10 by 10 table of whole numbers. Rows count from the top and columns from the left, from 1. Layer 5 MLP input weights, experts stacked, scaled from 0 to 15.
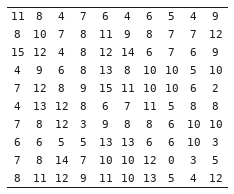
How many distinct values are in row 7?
7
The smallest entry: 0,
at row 9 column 8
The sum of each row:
64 87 93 83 90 82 81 73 76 95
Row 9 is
7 8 14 7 10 10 12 0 3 5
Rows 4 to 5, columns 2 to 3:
9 6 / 12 8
